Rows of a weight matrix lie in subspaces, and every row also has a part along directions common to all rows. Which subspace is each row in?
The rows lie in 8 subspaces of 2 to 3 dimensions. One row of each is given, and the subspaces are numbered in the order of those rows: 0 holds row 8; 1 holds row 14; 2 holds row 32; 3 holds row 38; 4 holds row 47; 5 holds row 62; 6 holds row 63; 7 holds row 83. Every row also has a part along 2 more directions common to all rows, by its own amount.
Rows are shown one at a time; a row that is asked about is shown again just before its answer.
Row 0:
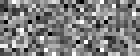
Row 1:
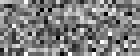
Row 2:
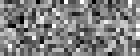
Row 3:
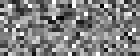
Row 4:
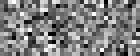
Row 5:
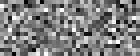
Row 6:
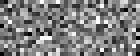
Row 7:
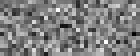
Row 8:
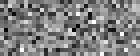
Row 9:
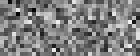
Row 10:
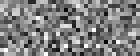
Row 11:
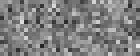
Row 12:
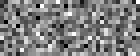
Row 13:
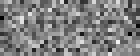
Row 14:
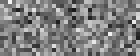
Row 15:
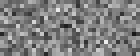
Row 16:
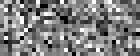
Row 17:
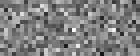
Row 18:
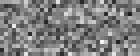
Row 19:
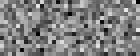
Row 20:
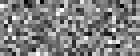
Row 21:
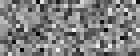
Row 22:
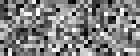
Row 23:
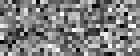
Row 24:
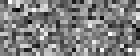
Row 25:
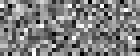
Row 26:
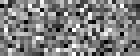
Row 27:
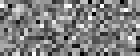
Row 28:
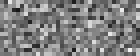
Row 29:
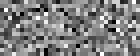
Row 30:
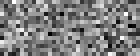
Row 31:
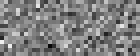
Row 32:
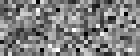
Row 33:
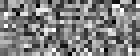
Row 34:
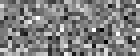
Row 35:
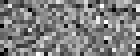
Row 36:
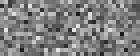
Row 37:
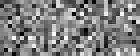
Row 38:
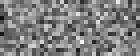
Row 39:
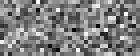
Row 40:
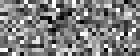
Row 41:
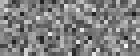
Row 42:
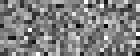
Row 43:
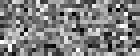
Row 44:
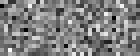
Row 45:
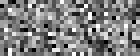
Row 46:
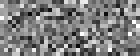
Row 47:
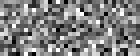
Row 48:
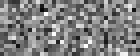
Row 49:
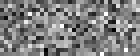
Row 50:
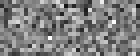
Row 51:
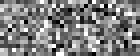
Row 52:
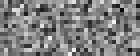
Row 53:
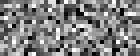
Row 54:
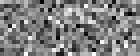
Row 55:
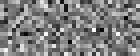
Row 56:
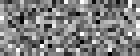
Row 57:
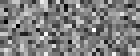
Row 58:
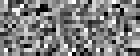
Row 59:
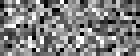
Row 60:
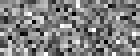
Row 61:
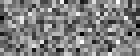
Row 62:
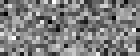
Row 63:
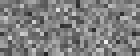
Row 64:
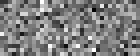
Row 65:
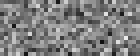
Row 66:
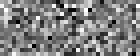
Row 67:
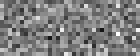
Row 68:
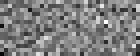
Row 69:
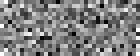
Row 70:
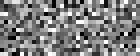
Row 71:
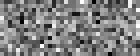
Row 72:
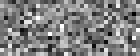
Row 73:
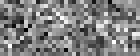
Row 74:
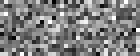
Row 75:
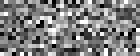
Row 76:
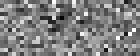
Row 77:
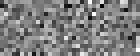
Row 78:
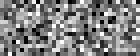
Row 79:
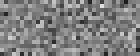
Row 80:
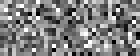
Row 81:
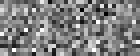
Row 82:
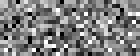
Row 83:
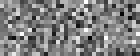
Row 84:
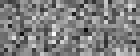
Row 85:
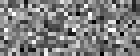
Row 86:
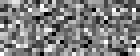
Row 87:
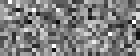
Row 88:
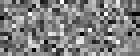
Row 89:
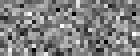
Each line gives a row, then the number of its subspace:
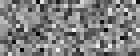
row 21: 2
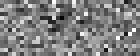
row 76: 5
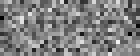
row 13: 3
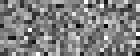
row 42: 7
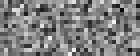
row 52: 1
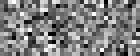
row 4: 7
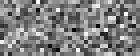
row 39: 2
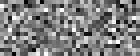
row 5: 0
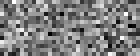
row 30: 2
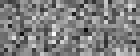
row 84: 7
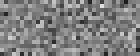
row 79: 5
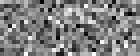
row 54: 4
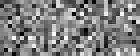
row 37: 7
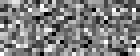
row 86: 7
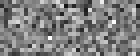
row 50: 1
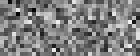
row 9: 1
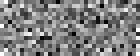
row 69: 7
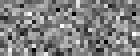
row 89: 6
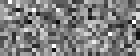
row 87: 1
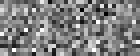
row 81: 4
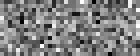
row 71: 3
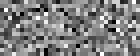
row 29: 0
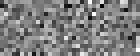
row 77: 5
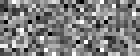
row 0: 4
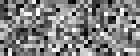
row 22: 2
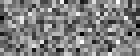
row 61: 3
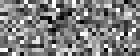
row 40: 5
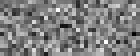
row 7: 6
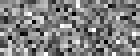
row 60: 6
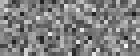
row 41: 4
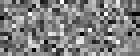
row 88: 3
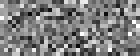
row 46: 3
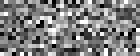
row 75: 5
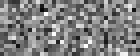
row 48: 7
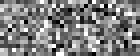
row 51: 4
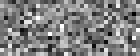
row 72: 6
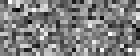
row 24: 1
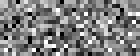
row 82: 3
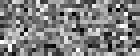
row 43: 2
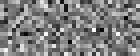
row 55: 6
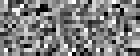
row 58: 1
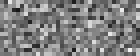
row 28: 1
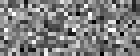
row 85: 0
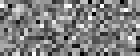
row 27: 5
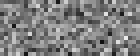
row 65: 4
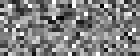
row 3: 5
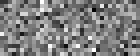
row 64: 4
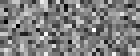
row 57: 6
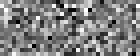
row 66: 1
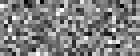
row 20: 0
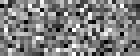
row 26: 0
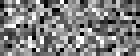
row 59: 3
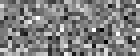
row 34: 6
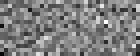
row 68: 7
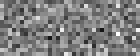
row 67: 6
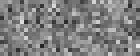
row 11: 3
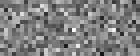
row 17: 0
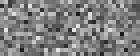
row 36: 0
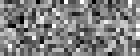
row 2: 3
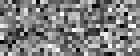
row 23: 2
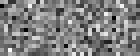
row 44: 0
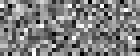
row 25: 5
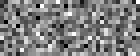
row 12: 2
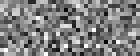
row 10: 6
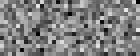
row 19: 2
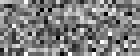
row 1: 4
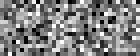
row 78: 2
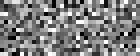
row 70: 5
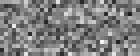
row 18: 4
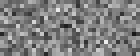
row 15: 6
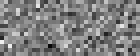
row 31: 2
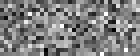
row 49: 0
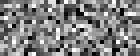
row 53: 4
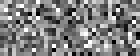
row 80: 1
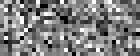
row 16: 3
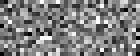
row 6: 7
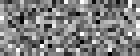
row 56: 3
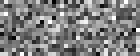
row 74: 5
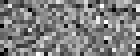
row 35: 7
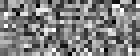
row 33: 1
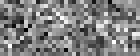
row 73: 3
